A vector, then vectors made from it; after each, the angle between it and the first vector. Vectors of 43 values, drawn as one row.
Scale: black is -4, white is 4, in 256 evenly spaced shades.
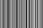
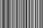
nearly parallel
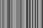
partly aligned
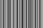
partly aligned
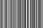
nearly opposite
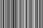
partly aligned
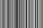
nearly parallel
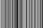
partly aligned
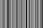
nearly parallel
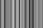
orthogonal
